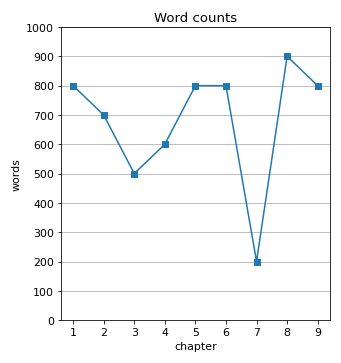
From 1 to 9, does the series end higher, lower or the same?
the same
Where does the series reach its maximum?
8
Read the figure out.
Title: Word counts
x-axis: chapter, ticks 1 2 3 4 5 6 7 8 9
y-axis: words, ticks 0 100 200 300 400 500 600 700 800 900 1000
Values:
800 700 500 600 800 800 200 900 800
